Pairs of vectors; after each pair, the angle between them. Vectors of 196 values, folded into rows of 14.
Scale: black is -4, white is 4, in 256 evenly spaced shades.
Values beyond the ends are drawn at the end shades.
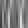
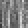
nearly parallel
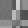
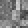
nearly parallel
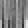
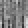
nearly parallel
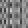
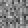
partly opposed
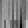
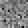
orthogonal
